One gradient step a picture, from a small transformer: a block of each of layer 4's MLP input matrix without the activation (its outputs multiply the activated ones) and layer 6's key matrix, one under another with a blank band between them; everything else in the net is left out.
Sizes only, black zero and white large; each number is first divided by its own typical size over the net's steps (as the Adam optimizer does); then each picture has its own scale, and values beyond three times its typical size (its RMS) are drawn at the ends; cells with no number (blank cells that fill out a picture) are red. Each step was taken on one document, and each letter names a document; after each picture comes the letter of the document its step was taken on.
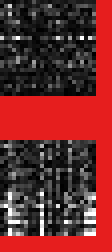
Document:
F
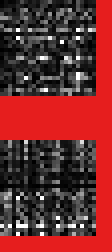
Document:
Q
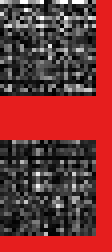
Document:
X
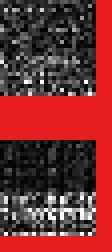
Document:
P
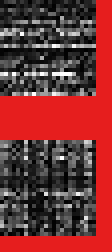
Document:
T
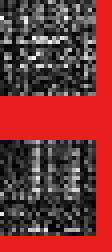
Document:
X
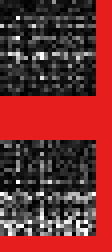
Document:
Q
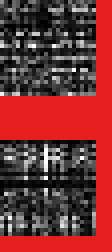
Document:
T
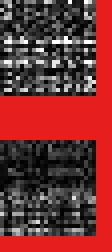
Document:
X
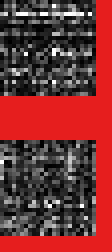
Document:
T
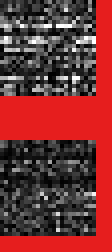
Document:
X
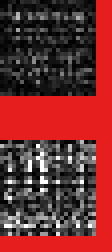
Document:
Q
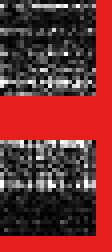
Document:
P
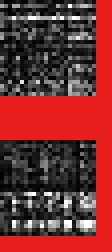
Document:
T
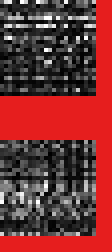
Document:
X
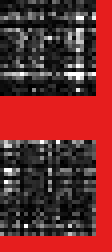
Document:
Q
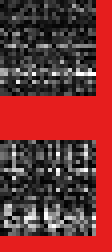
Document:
T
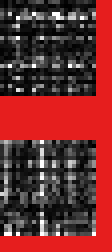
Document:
F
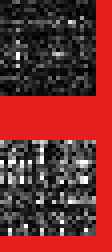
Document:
F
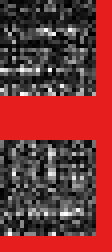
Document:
P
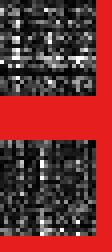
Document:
F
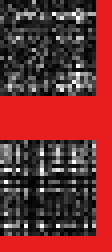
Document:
Q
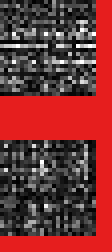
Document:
T
